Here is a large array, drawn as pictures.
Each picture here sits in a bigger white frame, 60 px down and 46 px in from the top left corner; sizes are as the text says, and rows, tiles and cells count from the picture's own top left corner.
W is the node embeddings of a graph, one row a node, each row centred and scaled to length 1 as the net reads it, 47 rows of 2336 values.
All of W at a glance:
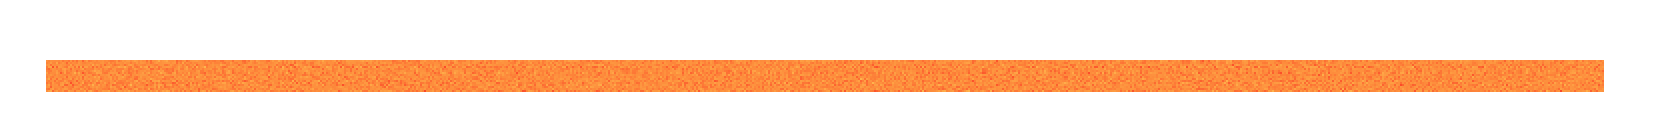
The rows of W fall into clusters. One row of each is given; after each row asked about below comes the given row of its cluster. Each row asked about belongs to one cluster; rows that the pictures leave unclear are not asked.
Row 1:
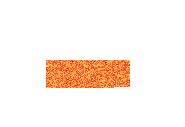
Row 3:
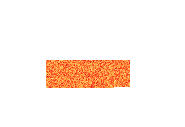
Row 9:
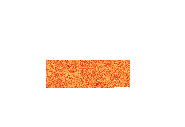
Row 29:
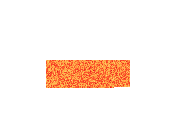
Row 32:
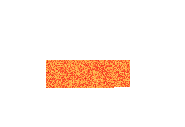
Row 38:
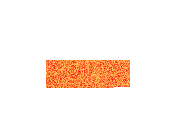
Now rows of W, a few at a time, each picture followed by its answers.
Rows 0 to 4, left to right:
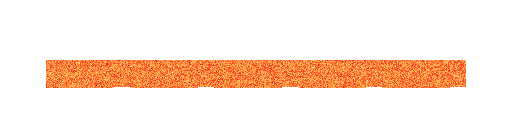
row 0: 9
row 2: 32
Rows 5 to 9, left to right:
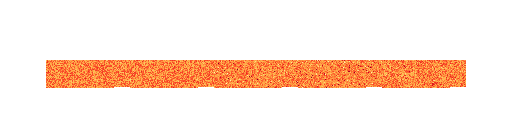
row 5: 32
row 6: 29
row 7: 38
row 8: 32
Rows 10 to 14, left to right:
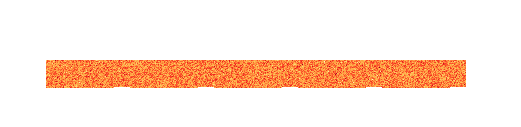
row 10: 3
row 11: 3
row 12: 38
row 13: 1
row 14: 9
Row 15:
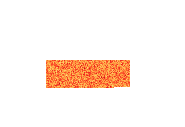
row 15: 29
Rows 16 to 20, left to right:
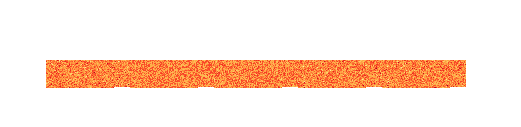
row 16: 9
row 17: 1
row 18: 29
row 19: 1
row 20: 1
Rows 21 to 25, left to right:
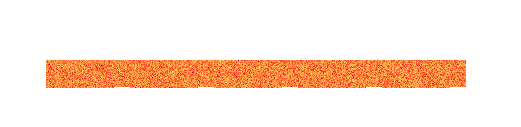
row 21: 32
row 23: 3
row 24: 1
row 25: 3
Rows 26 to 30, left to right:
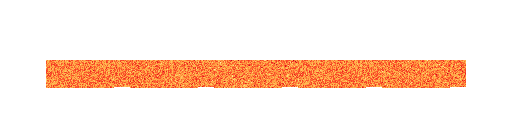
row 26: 29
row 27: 38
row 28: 3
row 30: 1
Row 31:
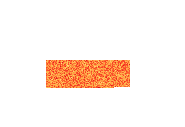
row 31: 1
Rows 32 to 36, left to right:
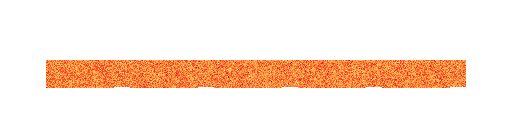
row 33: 9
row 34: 38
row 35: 38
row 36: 32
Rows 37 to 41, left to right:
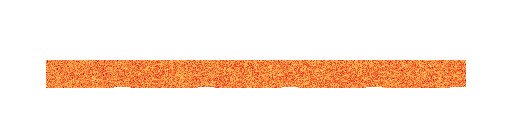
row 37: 32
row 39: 38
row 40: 29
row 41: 1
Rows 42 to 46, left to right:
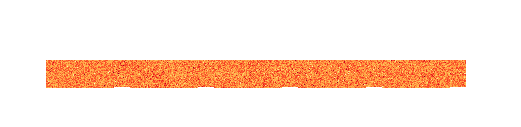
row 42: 1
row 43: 38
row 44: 9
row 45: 32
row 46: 3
